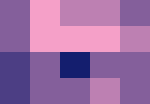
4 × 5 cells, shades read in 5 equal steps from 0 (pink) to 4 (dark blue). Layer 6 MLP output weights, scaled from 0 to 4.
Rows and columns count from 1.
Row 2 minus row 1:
0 0 -1 -1 -1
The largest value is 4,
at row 3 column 3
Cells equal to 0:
4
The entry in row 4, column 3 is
2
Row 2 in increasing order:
0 0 0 1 2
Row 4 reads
3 2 2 1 2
